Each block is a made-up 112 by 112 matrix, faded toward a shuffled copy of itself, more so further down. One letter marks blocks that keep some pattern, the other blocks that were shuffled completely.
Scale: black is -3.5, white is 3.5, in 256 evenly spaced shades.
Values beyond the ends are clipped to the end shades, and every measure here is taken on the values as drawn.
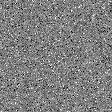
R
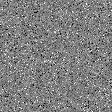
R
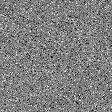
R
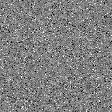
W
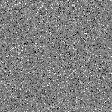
W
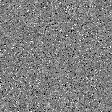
W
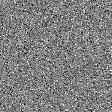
W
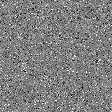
W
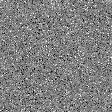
R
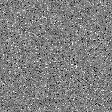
W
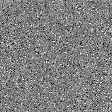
R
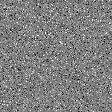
W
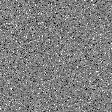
R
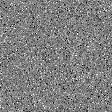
W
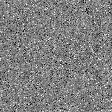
W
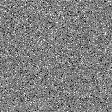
W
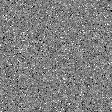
W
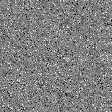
W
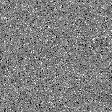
W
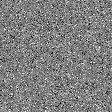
R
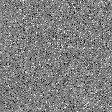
W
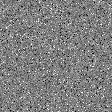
R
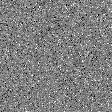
R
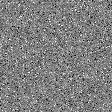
R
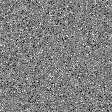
R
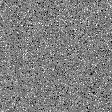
R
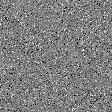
W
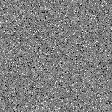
W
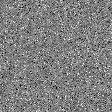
W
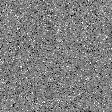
W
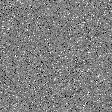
R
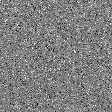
W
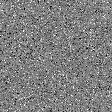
R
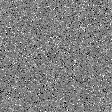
R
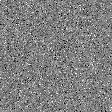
W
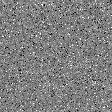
W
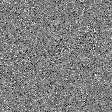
R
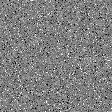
R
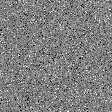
R
